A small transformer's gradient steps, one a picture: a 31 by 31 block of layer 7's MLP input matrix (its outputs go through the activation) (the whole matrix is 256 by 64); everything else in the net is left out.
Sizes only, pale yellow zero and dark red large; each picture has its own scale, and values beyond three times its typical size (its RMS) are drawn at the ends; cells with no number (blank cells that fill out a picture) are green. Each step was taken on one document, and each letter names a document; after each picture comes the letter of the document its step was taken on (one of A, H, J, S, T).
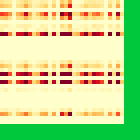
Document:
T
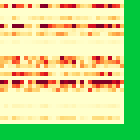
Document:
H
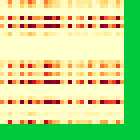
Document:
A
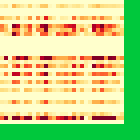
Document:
H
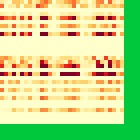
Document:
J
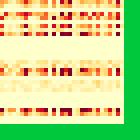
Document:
T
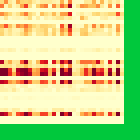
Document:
T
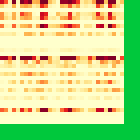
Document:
J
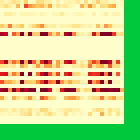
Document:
J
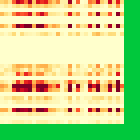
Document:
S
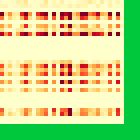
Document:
T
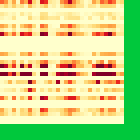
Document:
J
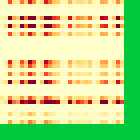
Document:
A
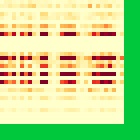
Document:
J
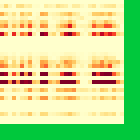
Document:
J
